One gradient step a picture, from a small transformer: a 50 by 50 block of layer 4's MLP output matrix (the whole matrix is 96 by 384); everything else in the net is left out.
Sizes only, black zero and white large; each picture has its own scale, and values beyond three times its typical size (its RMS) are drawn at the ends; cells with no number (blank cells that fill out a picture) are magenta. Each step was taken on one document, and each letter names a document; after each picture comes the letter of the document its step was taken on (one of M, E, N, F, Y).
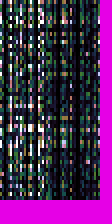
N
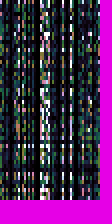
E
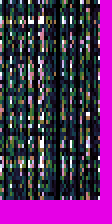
N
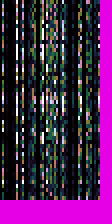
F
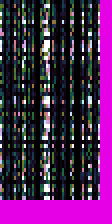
E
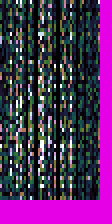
N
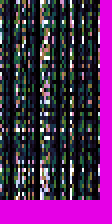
E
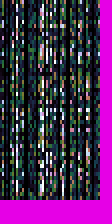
F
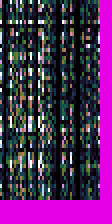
N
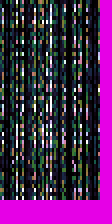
F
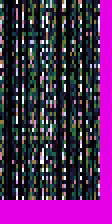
F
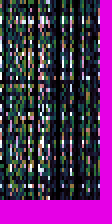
N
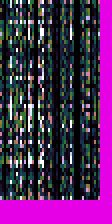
N
